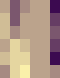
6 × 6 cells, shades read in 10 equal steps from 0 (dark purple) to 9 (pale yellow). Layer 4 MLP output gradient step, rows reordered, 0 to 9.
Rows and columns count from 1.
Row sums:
26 30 33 35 35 39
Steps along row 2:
down up same same down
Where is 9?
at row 6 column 3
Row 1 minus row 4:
0 -5 -2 0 0 -2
